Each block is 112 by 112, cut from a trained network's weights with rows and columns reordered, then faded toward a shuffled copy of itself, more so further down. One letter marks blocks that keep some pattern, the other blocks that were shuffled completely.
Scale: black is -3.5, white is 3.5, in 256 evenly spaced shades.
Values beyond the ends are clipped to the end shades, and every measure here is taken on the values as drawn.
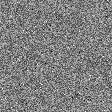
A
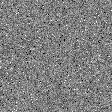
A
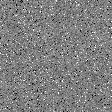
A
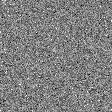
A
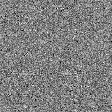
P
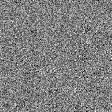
P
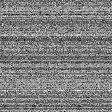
P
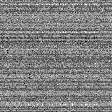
P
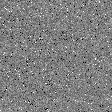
A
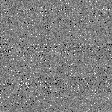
P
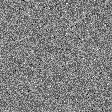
A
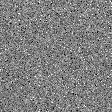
A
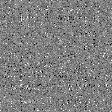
P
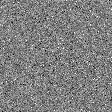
A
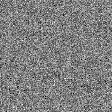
P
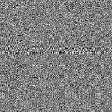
P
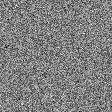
A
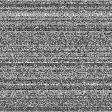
P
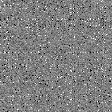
P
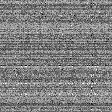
P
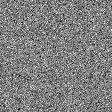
A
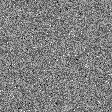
A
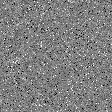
A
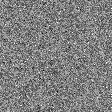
A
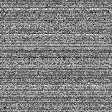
P
